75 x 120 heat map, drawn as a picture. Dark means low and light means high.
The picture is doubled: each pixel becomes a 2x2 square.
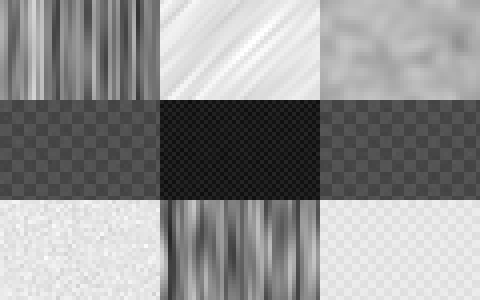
It is made of 3 by 3 panels. Panel 1,1: middling, streaked downward, strong in contrast. Panel 1,2: very high, slanting up to the right, faint in contrast. Panel 1,3: high, blotchy, faint in contrast. Panel 2,1: low, checkered, faint in contrast. Panel 2,2: very low, checkered, faint in contrast. Panel 2,3: low, checkered, faint in contrast. Panel 3,1: very high, fine-grained, faint in contrast. Panel 3,2: middling, streaked downward, strong in contrast. Panel 3,3: very high, checkered, faint in contrast.
